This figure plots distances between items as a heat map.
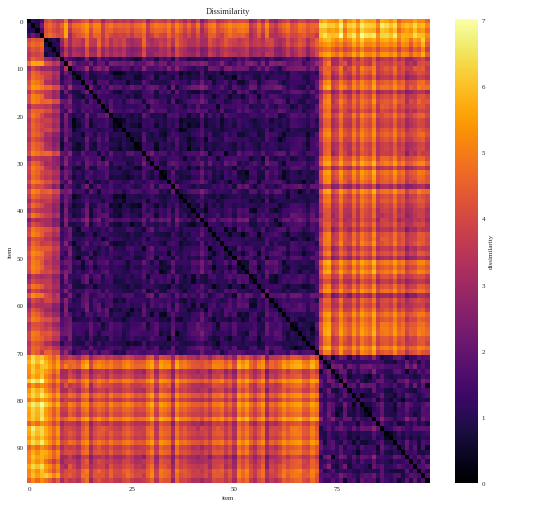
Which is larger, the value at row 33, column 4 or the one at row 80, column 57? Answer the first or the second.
the second
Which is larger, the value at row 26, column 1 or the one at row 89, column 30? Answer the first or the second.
the second
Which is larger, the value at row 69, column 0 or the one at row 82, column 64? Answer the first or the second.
the second
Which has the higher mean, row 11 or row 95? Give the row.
95
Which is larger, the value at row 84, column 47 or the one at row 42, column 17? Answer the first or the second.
the first
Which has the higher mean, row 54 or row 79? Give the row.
79
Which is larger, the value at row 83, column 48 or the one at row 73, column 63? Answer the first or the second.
the second
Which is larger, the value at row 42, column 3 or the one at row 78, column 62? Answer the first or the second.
the second
